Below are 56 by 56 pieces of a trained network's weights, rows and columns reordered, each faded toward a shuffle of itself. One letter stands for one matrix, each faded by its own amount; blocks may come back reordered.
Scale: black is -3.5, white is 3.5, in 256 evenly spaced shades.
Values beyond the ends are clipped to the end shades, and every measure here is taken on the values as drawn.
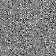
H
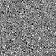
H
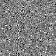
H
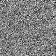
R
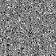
H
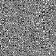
H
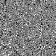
H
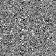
H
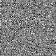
H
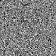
H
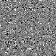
H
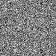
R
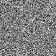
R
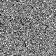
R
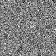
R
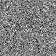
R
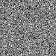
H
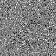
H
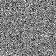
R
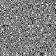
H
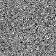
H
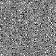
H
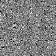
H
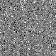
H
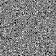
H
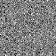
H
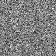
R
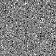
H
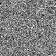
R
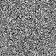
R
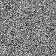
R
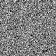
R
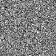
R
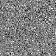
H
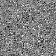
H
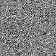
H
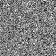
R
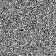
R
